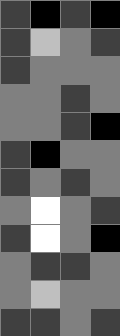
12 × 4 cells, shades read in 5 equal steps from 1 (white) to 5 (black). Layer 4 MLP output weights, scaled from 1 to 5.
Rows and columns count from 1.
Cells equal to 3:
22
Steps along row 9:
down up up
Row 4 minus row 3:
-1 0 1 0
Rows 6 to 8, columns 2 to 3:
5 3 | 3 4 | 1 3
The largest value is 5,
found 5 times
